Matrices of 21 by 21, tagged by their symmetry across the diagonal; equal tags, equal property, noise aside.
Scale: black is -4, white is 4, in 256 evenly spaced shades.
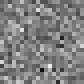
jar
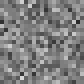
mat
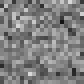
jar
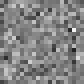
jar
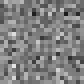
mat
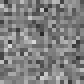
mat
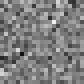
mat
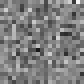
jar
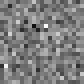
jar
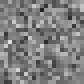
mat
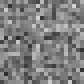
mat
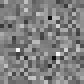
mat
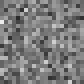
jar
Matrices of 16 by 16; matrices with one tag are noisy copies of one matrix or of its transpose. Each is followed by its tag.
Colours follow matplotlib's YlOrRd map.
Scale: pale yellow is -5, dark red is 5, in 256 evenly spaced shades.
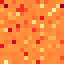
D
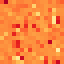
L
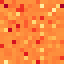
D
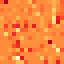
L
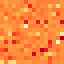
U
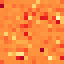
L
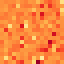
U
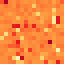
L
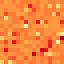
U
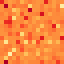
D
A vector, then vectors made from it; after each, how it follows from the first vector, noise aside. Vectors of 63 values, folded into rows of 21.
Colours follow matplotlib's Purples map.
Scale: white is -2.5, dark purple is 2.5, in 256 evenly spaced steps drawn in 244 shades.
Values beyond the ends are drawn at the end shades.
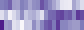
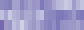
shrunk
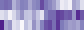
copied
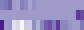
partly zeroed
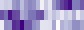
negated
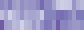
shrunk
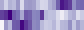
negated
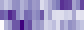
negated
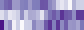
copied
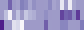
partly zeroed
